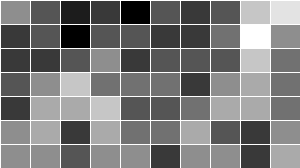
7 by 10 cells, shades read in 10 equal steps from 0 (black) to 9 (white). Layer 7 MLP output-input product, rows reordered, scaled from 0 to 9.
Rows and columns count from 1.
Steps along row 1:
down down up down up down up up up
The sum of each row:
34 33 34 44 47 43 43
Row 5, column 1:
2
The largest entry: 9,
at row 2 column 9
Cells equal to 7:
4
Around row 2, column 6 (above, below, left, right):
3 3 3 2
